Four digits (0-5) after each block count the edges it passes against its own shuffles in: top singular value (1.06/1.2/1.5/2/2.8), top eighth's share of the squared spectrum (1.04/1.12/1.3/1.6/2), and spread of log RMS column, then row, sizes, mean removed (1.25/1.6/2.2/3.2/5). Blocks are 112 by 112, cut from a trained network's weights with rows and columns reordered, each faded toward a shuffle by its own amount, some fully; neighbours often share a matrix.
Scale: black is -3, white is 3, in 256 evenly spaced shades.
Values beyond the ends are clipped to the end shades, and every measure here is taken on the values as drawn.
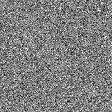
3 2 0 0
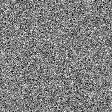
1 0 0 0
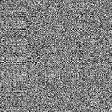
4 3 1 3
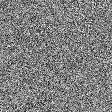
0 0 0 0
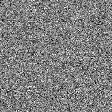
3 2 0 1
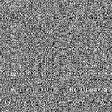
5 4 1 3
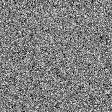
2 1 0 0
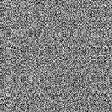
5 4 2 2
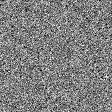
0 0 0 0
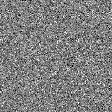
3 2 1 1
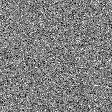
0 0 0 0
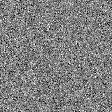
2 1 0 0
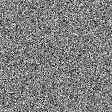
0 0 0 0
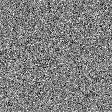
0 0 0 0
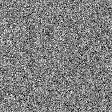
2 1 0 0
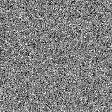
2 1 0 0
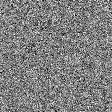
1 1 0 0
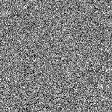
3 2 1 1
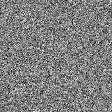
3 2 0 0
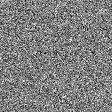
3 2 1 0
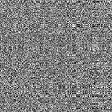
5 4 2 3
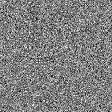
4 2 0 1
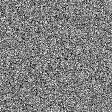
2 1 0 0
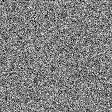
1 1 0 0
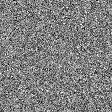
2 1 0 0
